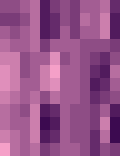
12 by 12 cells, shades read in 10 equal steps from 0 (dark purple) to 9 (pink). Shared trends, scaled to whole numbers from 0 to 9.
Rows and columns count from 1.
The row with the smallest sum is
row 2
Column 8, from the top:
3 3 3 5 5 5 5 5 4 4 4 5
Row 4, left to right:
6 5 5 6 3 5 5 5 4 4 4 3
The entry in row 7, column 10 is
1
